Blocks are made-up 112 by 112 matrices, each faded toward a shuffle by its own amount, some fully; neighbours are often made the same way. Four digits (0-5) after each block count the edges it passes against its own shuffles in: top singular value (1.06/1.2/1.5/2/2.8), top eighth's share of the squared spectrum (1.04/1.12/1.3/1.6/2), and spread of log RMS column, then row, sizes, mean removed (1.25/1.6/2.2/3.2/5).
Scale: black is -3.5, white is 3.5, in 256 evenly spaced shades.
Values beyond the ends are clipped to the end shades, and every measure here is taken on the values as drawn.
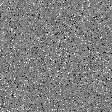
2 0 0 0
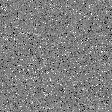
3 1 0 0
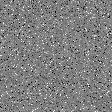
2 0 0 0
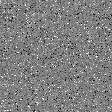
3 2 0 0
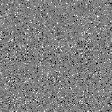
4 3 2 2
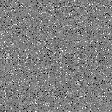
4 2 1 1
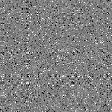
4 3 2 2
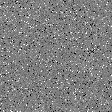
2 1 0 0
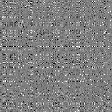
5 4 3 3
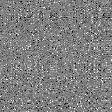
4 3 1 2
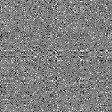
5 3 2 2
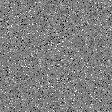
3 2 0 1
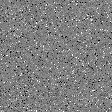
2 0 0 0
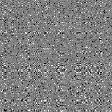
5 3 2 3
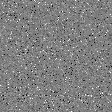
1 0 0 0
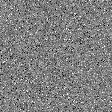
0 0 0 0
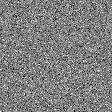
0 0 0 0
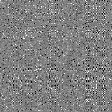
5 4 3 2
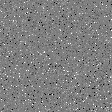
0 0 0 0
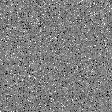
3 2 1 0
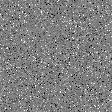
1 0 0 0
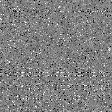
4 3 1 2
